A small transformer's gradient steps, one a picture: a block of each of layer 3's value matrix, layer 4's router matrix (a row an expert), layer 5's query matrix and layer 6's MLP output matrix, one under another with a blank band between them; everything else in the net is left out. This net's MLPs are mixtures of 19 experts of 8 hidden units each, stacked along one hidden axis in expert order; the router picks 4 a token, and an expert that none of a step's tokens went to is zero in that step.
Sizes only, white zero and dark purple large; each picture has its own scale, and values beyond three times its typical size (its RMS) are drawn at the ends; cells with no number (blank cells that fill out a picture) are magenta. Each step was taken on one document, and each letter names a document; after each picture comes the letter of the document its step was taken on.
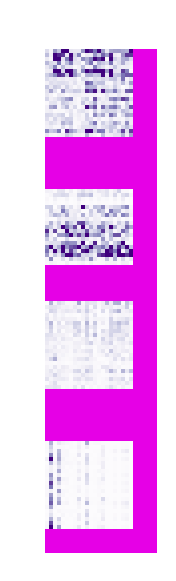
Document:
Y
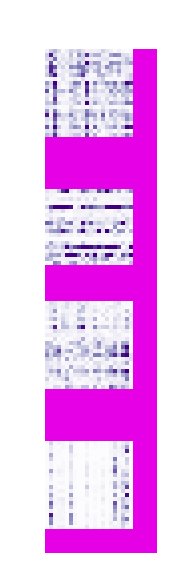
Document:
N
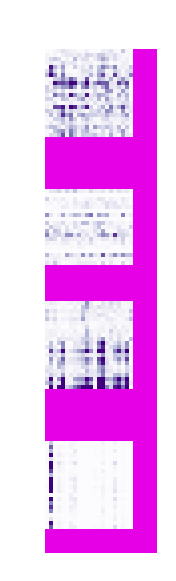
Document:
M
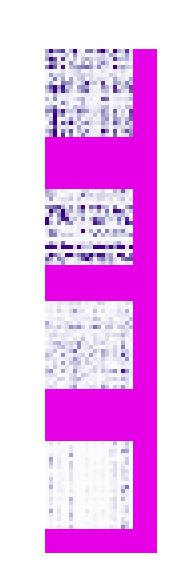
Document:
N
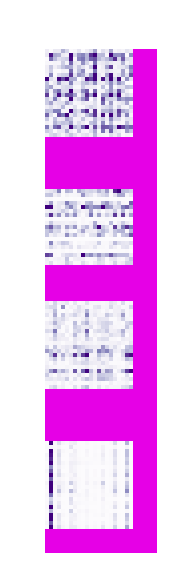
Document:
N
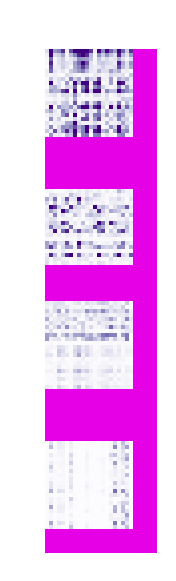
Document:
N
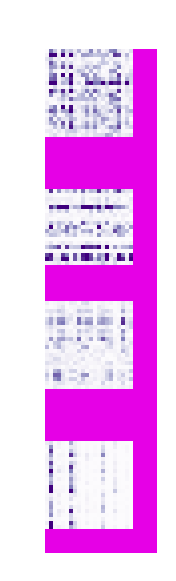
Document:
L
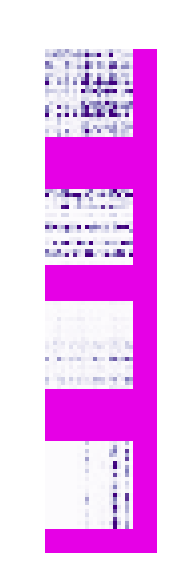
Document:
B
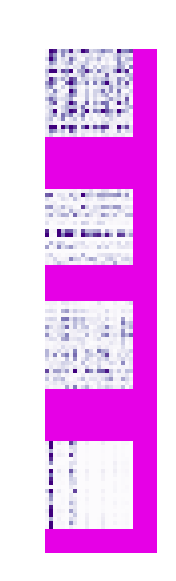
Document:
L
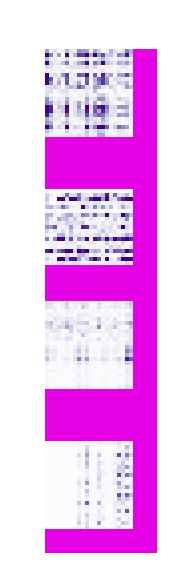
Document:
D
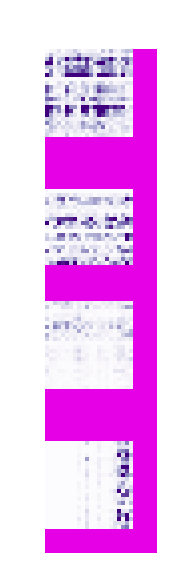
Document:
D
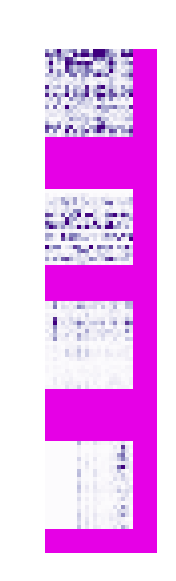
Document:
D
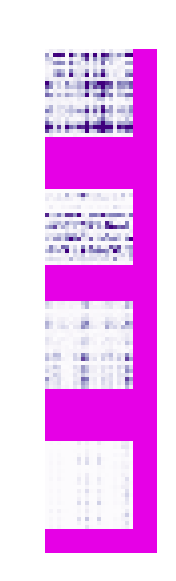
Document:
D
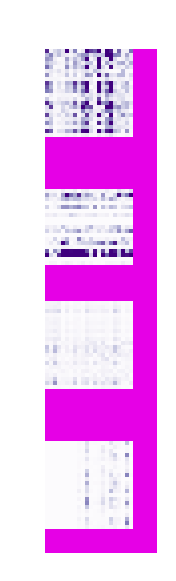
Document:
B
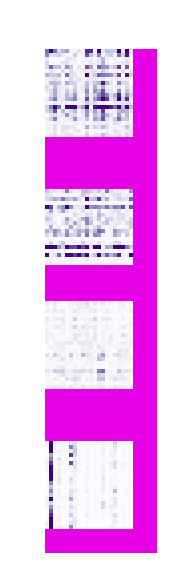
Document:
L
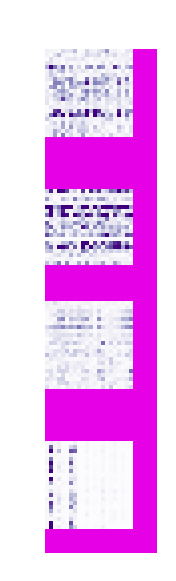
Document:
L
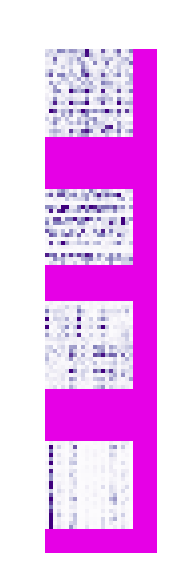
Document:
N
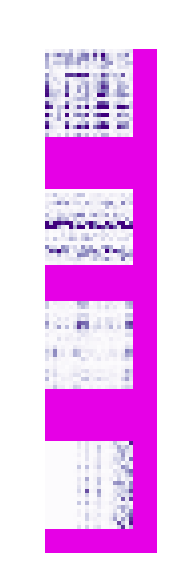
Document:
D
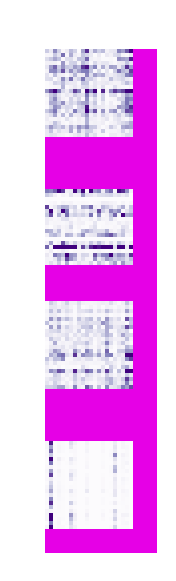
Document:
L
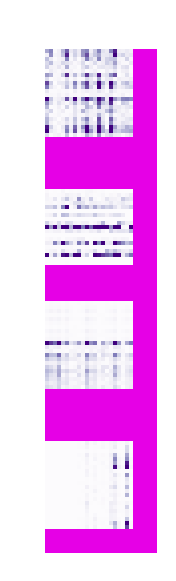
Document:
B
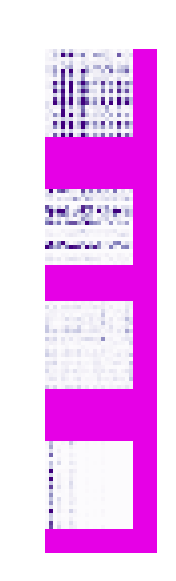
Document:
M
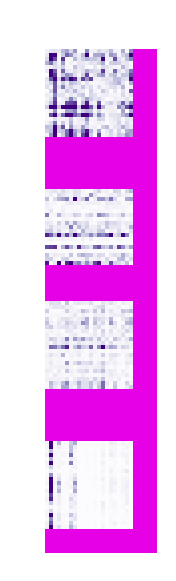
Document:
L
